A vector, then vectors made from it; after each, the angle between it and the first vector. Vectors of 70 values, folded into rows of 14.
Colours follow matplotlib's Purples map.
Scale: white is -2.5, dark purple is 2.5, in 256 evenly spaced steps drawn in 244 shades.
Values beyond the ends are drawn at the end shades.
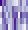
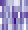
nearly parallel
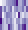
nearly opposite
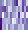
partly opposed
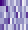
partly aligned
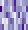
partly opposed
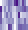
nearly opposite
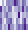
nearly opposite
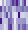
nearly opposite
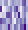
partly opposed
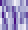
nearly parallel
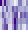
nearly parallel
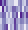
nearly parallel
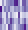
nearly opposite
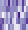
partly opposed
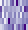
partly opposed
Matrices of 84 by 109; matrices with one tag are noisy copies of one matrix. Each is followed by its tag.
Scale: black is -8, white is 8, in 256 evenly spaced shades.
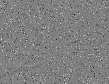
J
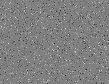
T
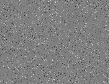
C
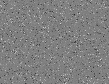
J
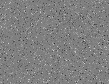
T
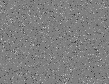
J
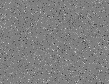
T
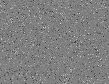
J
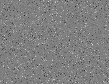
C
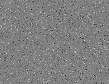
T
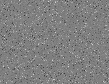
C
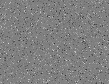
T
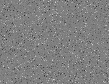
C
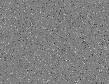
T
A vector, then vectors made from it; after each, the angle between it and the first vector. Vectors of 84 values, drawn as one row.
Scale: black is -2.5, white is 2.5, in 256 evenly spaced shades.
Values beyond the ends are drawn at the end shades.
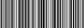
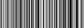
orthogonal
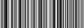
partly aligned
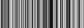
orthogonal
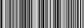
partly aligned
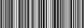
nearly parallel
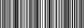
nearly opposite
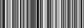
partly opposed
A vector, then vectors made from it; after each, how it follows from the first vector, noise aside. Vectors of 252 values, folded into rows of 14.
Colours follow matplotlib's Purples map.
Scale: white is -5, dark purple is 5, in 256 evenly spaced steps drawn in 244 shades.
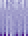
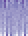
negated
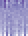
negated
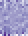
sign-scrambled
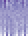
negated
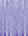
shrunk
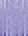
shrunk
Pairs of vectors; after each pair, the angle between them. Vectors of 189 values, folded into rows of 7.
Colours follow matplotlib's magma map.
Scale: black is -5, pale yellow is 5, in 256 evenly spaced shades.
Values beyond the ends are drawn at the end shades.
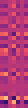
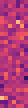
partly aligned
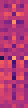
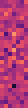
partly aligned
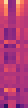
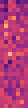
partly opposed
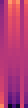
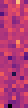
partly aligned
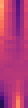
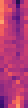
nearly parallel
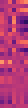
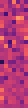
partly opposed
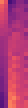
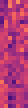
partly opposed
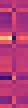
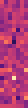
partly aligned
